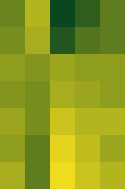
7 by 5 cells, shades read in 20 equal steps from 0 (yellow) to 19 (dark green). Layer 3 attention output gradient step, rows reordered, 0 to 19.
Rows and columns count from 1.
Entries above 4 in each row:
5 5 5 5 4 3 3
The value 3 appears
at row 5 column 3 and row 7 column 4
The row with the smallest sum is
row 7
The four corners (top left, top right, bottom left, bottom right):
11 12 6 5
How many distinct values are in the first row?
5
